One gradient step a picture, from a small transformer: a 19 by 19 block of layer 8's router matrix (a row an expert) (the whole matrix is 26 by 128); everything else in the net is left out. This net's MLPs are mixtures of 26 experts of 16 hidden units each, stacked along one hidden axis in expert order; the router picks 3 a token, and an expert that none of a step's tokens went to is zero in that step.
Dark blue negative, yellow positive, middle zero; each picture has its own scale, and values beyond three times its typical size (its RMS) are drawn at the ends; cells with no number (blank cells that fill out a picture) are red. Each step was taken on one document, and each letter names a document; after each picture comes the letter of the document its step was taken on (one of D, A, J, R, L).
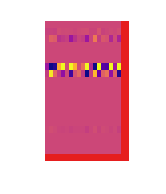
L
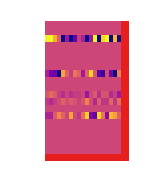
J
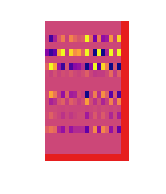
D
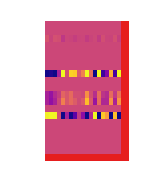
J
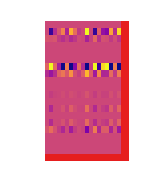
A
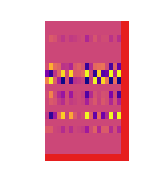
D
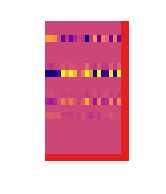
J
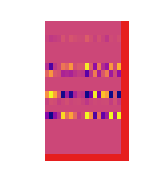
D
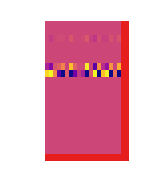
L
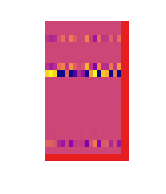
L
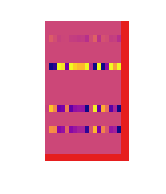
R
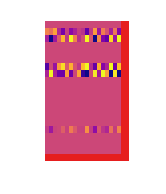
A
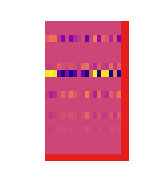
L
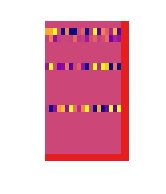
A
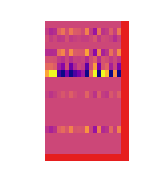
L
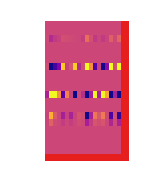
D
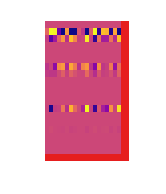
A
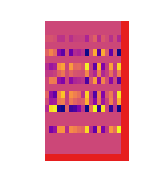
R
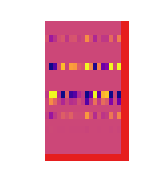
D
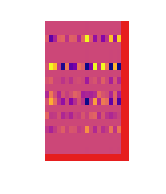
D
